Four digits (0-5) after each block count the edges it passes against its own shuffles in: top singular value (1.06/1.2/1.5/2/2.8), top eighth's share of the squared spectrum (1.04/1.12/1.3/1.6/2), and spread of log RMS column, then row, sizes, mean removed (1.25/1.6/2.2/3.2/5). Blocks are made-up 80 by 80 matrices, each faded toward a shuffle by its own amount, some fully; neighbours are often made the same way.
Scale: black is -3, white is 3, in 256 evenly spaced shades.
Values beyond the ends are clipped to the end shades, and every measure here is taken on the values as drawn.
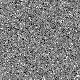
0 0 0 0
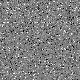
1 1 0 1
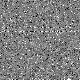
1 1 0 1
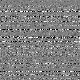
2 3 0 4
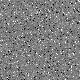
0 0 0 0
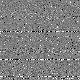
3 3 0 3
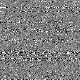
2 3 0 3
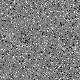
0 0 0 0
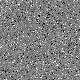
0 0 0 0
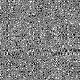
4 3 1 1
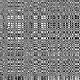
5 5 4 4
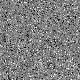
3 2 0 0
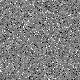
2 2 0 0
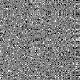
4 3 2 2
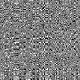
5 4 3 3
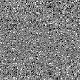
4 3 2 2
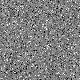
1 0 0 0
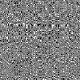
4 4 3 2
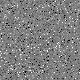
2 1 0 0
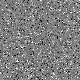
2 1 0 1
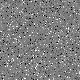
0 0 0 0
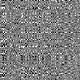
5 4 3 3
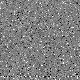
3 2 0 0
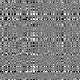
5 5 4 4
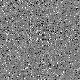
3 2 1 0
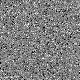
1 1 0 0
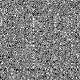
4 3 1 1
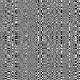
5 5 4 3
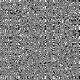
4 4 3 2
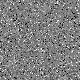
1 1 0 0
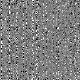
2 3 3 2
